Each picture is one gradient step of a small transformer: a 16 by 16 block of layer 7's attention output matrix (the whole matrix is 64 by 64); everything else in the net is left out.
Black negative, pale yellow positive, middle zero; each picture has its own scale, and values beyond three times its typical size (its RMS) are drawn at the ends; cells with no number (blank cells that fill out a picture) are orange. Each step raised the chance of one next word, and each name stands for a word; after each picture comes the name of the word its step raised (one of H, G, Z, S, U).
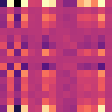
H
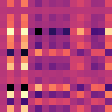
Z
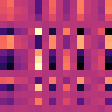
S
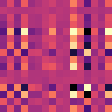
Z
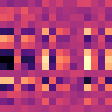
S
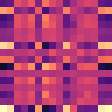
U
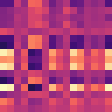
S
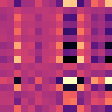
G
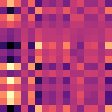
U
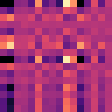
H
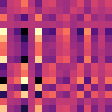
G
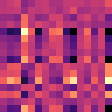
G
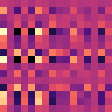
Z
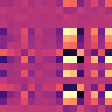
Z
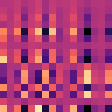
G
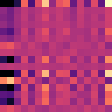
H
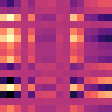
G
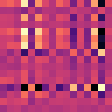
Z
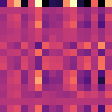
H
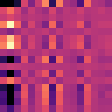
H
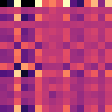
H
